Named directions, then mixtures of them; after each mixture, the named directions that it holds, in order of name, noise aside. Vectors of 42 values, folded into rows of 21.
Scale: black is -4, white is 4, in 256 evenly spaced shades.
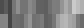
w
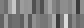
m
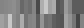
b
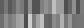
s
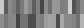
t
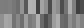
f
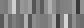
m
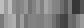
w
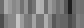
f, t, w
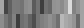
t, w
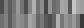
t, w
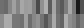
b, f, m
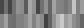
f, s, w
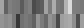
b, t, w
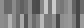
b, s, t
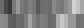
w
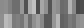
f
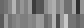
m, s
